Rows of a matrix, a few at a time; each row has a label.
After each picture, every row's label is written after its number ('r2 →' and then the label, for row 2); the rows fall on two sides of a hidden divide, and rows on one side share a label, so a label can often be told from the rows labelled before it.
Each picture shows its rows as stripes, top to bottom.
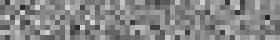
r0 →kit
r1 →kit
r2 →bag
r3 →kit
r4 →kit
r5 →kit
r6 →kit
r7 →kit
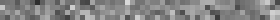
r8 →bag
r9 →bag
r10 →kit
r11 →kit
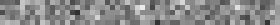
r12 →kit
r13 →kit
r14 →kit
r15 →kit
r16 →kit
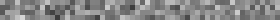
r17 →kit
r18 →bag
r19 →kit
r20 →kit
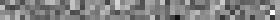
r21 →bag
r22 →bag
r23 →kit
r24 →bag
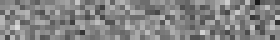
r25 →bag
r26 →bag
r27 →kit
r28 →bag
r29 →kit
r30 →kit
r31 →kit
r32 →bag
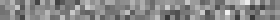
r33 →kit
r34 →kit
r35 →bag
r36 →bag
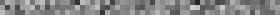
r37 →kit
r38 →bag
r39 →bag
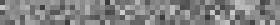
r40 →kit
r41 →kit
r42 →kit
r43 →bag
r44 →bag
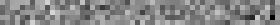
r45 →kit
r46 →bag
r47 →bag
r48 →bag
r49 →kit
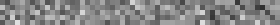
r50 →bag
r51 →kit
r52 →kit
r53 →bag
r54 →kit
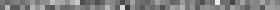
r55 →bag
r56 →kit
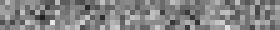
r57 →kit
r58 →bag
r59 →bag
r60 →bag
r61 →bag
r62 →bag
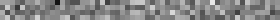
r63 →kit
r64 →bag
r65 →bag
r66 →kit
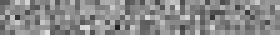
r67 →kit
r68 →bag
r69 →kit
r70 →bag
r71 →kit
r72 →kit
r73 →kit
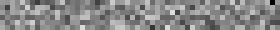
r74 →bag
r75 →kit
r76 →kit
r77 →bag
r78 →bag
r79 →kit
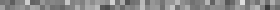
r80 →kit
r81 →kit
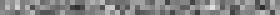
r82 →kit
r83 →kit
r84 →bag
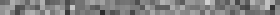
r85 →kit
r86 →bag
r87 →bag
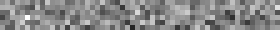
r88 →kit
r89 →kit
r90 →kit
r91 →kit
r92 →kit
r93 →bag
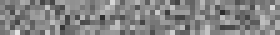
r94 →bag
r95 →kit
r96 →kit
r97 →bag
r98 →bag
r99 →kit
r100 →kit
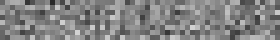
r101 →kit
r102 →bag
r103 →bag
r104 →bag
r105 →bag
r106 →kit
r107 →bag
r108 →kit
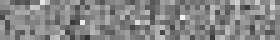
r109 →kit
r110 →kit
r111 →kit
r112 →kit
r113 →kit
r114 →bag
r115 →bag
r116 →bag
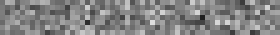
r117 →kit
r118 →bag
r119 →kit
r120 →bag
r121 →bag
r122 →kit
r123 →kit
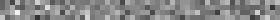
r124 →kit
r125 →bag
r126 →kit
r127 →bag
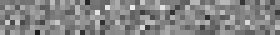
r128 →bag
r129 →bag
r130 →bag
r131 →kit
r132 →bag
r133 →kit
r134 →bag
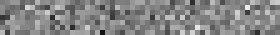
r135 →kit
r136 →bag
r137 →kit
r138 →kit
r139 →kit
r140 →kit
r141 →bag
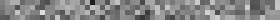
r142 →bag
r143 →bag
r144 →kit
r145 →bag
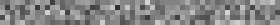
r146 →kit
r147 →bag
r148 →bag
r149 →bag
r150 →kit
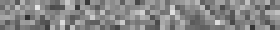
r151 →bag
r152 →kit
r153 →kit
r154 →kit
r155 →bag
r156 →bag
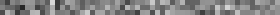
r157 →bag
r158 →bag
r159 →kit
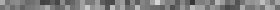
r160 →bag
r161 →kit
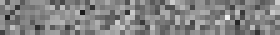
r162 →kit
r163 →bag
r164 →kit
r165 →bag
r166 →bag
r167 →bag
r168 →bag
